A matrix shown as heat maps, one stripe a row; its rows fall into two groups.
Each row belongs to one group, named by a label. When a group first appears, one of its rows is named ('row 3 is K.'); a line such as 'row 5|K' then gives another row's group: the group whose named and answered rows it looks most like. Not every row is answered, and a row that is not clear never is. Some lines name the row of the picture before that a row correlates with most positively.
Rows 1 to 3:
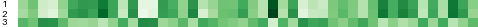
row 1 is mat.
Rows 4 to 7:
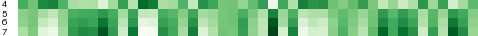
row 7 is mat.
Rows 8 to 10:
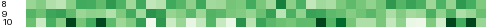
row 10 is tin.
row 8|mat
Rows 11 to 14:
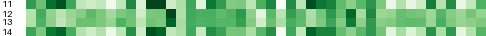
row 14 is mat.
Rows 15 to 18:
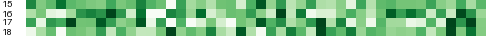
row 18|tin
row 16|mat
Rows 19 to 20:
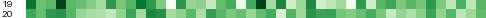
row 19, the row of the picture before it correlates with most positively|15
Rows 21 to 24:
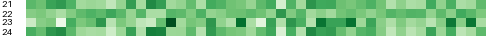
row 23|tin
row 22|mat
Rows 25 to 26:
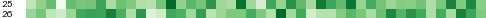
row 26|mat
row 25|tin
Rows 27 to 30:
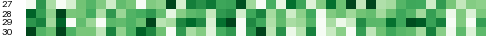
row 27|tin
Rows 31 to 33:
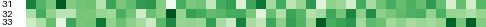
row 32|tin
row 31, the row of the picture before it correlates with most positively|30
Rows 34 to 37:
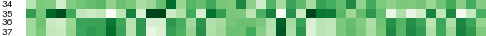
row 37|mat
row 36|mat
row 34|tin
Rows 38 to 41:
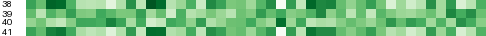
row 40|mat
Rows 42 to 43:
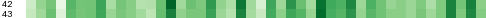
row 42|tin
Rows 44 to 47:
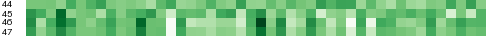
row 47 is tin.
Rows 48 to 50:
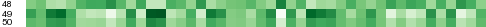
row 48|mat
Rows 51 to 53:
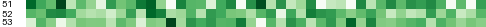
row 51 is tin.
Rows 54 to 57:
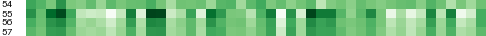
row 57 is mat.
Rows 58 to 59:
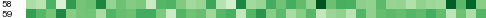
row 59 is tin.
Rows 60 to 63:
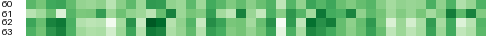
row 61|tin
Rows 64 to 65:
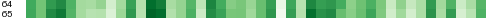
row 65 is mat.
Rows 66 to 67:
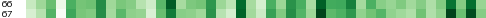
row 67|tin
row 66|tin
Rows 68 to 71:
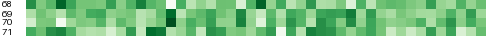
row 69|tin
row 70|tin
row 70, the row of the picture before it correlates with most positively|66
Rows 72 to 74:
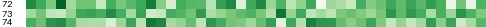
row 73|mat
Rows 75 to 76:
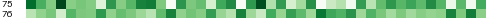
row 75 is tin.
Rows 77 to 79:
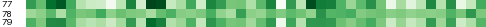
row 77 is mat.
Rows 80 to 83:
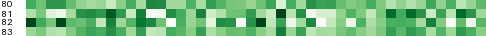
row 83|mat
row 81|mat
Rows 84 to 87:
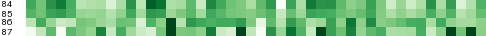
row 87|tin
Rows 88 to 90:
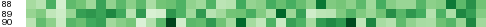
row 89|mat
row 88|tin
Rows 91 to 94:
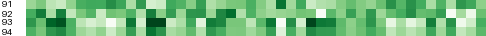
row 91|mat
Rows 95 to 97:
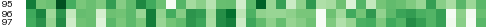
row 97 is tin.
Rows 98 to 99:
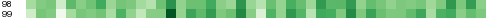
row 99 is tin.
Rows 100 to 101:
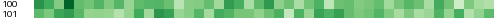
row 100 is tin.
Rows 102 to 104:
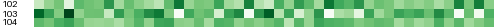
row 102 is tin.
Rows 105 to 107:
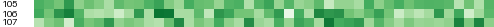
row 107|tin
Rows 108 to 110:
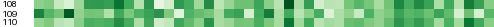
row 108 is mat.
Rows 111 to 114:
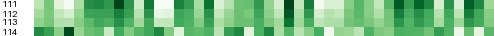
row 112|mat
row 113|mat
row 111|mat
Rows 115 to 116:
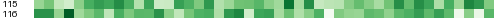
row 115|mat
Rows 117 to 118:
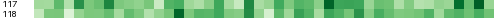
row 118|tin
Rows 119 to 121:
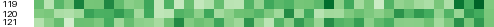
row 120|mat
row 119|tin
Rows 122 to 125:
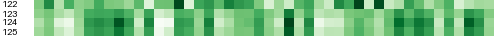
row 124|mat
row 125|mat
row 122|tin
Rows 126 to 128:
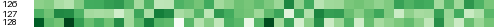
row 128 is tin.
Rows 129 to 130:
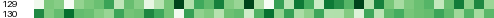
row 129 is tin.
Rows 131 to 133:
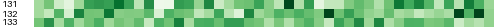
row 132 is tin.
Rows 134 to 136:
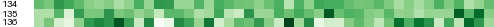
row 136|mat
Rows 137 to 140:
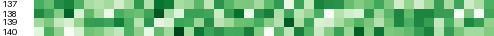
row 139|mat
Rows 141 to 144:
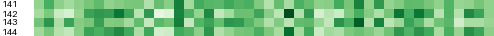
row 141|tin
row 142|mat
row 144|mat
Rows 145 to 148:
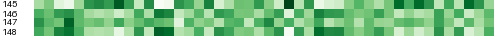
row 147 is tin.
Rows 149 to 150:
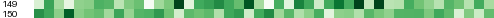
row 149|tin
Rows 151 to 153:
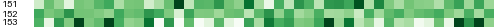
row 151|tin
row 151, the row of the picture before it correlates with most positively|149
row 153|tin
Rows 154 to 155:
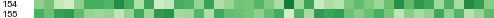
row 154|mat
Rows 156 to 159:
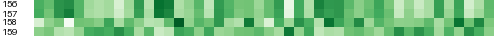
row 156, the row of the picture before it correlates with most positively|155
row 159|mat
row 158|tin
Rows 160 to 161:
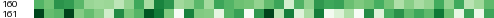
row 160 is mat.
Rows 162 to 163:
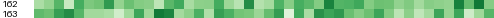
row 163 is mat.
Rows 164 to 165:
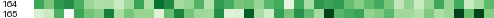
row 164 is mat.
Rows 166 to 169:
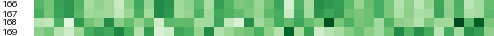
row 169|mat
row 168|tin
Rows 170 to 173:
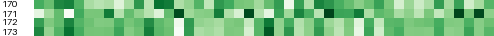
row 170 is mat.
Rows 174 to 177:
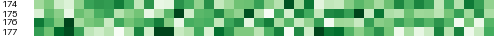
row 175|tin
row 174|mat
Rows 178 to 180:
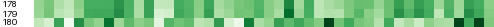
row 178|mat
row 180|tin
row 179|mat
